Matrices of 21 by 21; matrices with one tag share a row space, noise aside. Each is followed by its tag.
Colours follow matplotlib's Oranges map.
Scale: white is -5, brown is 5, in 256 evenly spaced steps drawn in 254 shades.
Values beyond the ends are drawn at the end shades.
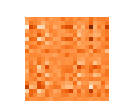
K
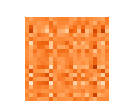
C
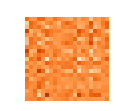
K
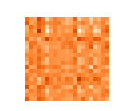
K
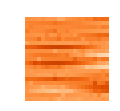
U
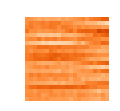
U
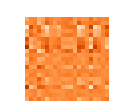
K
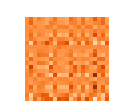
C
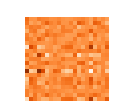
K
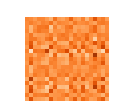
C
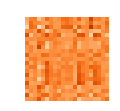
K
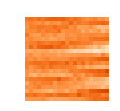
U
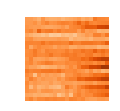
U
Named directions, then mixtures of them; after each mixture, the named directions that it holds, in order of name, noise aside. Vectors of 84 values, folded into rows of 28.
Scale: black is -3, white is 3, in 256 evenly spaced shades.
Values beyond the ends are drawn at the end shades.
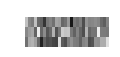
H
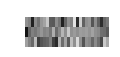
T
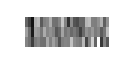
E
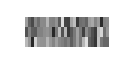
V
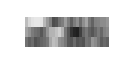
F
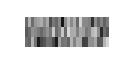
T, V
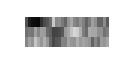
F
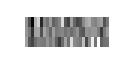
E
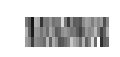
E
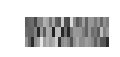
H, V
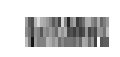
E, F, V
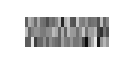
V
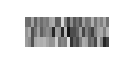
T, V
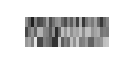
F, H, T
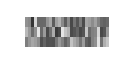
E, H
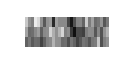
E, F, H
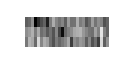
E, F, T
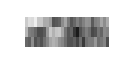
F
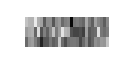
F, H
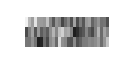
F, H, T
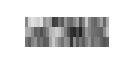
F
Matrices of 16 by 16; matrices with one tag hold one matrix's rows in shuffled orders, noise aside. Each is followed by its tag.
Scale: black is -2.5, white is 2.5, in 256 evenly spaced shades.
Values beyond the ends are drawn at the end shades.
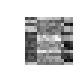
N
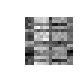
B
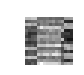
N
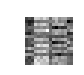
B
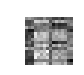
B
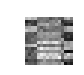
N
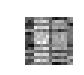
B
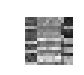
N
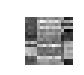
N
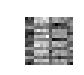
B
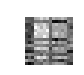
B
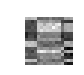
N
